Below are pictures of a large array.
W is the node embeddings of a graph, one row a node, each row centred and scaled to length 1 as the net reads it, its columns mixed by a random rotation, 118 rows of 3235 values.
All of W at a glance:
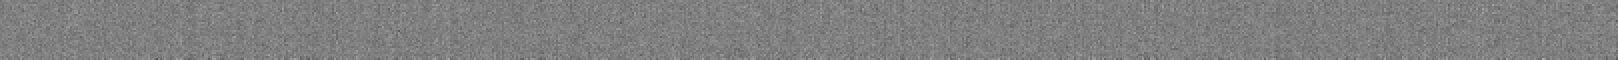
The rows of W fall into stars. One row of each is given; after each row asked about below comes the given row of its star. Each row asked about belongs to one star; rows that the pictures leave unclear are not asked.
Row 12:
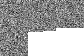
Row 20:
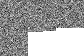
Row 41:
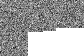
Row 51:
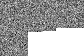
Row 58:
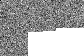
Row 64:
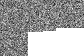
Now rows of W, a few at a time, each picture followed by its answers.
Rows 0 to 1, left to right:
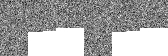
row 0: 51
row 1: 20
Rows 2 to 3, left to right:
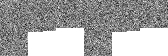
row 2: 41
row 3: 58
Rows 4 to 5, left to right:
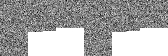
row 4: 51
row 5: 58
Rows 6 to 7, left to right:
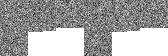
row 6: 20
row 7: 64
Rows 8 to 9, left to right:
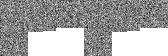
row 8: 51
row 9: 41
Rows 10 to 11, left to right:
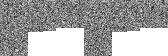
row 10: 12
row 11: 12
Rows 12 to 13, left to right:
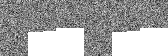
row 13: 51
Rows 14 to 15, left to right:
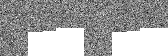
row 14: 20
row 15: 20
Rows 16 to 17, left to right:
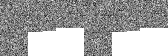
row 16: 51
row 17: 64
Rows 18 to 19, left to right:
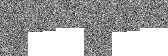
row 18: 41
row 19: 41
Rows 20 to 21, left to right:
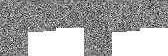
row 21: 51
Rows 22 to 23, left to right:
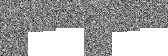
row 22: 64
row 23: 58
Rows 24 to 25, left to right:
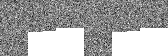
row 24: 51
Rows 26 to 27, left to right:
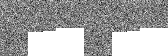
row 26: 12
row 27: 12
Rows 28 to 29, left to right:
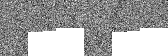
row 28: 58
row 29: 12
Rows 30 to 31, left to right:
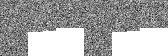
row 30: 64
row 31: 41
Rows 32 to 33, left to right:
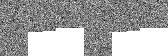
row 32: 51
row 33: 58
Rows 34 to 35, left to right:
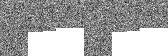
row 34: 41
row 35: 64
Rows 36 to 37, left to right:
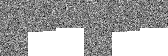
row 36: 51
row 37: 58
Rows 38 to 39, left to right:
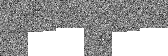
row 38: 20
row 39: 12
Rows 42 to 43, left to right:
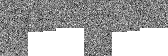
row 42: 41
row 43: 64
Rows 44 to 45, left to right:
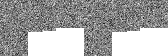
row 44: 41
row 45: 41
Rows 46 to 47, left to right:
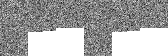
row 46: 20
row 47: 58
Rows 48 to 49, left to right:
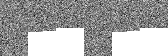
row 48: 20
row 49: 58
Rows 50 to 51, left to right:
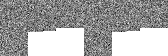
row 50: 58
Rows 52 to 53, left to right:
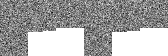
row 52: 41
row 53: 12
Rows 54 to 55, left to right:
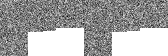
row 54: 58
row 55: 64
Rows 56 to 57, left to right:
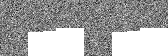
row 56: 12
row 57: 64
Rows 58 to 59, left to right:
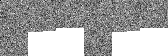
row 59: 64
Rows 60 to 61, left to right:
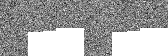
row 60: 64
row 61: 20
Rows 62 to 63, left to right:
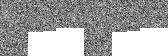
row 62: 12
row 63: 20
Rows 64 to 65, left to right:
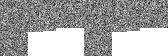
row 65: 64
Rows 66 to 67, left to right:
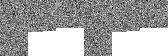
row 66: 51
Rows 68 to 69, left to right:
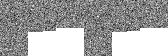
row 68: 51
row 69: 58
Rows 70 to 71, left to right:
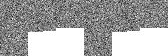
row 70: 58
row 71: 41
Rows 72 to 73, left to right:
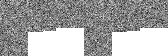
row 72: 20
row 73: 20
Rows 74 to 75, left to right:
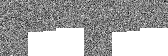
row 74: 58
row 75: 51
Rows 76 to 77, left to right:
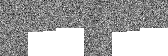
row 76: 64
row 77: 51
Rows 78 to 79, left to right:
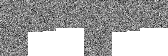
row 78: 41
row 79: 20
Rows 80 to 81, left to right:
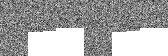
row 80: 12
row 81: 51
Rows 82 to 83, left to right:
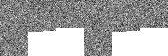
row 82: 20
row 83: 51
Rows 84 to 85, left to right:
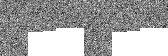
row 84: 20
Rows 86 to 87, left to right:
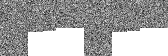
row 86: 58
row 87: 12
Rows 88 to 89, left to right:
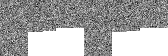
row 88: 20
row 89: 51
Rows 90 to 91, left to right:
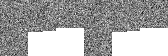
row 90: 51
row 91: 12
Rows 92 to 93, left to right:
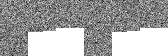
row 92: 12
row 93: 20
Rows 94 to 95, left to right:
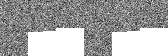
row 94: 64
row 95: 64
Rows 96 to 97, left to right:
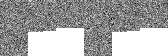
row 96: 12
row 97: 12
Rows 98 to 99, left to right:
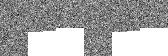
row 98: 64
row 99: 58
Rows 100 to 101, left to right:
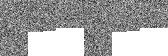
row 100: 12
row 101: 51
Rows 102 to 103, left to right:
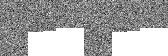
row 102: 58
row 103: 12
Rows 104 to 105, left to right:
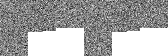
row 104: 41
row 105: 51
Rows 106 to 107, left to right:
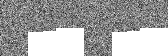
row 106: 20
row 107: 58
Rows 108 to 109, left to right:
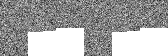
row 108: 64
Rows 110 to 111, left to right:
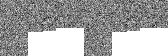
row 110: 58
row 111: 20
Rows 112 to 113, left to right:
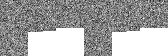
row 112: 58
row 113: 51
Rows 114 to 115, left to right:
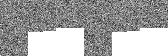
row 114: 12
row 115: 41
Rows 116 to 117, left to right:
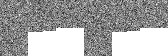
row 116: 20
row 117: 41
